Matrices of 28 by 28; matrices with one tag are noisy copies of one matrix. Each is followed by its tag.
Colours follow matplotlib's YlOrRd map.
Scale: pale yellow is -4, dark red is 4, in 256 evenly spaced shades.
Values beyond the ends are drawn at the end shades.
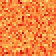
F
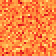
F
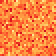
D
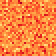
F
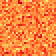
F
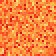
D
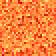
F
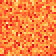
D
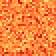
F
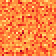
F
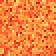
D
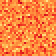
F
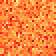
D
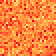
D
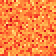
D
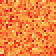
D
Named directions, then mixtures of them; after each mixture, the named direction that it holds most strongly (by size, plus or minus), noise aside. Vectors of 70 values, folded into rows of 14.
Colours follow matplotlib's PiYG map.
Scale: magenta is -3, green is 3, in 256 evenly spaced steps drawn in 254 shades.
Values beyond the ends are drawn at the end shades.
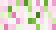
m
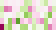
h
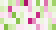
m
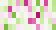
m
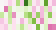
m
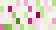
m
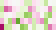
h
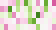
m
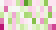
h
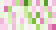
m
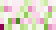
h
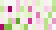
h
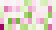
h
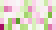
h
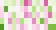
h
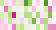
m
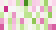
h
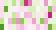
h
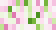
m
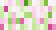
h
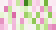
m
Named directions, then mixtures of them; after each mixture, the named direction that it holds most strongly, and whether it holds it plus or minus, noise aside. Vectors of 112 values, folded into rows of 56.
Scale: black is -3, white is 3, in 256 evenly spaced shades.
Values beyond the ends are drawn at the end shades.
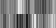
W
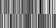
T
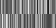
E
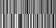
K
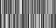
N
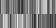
W, minus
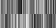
W, minus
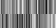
W, plus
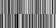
K, minus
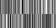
E, plus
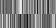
E, plus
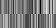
T, plus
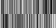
T, minus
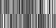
T, plus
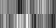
W, minus
